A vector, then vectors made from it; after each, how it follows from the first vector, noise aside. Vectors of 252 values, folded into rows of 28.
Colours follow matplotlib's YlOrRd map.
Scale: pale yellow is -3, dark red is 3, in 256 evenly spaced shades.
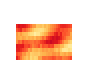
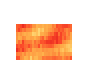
shrunk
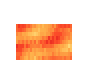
shrunk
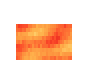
shrunk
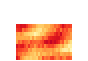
copied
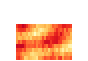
copied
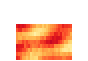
copied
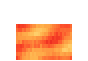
shrunk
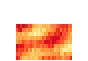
copied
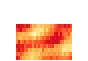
copied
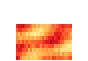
copied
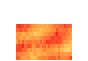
shrunk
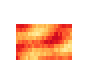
copied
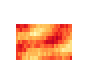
copied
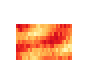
copied
